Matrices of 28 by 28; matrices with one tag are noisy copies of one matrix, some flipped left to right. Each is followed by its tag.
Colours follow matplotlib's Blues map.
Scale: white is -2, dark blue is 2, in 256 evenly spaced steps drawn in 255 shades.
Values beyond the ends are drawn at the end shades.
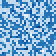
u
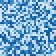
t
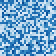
t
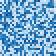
u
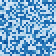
t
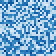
t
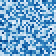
t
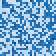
u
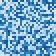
t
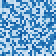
u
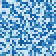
u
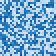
u
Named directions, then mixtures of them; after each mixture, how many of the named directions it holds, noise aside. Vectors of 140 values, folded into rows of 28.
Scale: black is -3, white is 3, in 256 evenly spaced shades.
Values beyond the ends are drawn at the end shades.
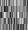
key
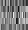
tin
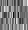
two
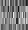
one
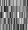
one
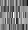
two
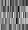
one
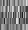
one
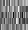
one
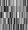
one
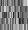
two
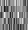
one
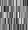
two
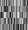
one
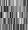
one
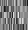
two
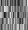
one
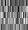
two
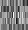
two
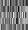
one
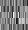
two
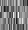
two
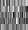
one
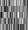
one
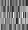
one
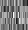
two
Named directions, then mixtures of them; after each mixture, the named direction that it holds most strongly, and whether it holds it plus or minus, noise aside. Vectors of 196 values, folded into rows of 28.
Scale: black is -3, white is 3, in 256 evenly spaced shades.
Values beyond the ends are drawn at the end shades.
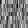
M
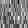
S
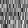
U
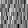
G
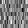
M, plus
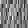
G, plus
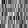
M, minus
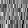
U, minus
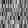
S, minus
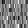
S, minus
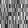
S, plus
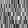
S, plus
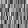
G, plus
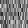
U, plus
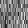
U, plus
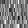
S, minus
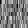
M, plus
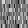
S, plus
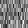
U, plus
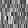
G, plus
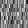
G, minus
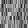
M, minus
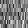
U, plus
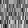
U, plus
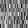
U, minus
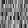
M, minus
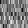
U, plus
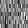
U, plus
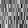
U, minus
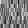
S, plus
